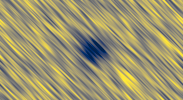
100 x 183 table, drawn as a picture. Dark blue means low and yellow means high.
Grain: diagonal, down to the right. Ninth with the lowest average: centre. Slope: none. Odd rows or columns: none. Dips: one, in the centre.
